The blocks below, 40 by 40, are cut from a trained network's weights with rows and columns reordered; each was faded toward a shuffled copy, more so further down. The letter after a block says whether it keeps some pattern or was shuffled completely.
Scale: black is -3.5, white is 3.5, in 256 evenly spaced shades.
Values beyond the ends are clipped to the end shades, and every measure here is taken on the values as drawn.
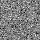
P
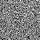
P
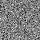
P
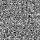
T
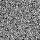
P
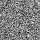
P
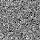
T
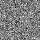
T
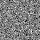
P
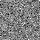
P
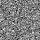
T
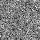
P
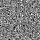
P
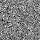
P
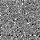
T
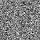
T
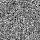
P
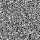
P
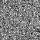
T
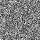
P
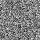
P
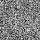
T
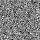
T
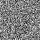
T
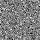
P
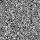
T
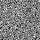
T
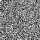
T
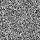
T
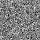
P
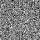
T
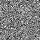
P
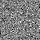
P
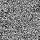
T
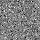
P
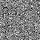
P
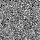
P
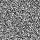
P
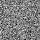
T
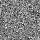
P
